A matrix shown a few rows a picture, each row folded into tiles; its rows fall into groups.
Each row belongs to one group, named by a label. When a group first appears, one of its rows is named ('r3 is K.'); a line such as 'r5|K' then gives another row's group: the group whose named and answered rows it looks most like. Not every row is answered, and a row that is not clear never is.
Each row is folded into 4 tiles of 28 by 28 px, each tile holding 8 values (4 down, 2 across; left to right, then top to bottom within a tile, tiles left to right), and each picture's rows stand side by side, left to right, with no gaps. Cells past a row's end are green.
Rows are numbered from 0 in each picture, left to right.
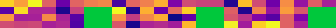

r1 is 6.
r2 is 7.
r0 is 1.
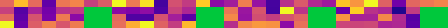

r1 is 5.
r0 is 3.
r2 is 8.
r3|1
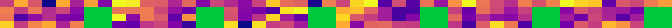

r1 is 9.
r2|6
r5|5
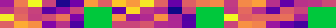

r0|1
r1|1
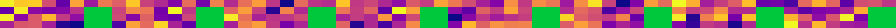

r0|1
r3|6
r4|5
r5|1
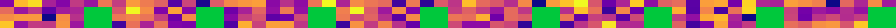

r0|3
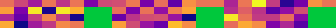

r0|6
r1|6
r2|1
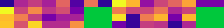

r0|7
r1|9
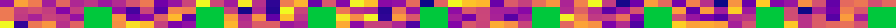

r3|3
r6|7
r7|3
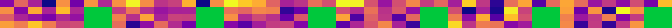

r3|9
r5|6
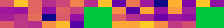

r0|3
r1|7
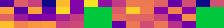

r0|7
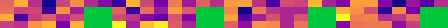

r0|8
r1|7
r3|8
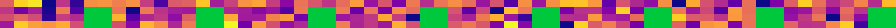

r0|5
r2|1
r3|6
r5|5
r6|8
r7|3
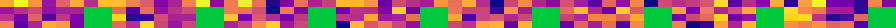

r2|8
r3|5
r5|8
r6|6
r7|7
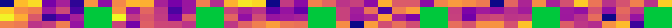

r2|5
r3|6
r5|3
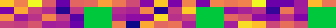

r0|1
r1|6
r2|5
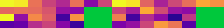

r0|9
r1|9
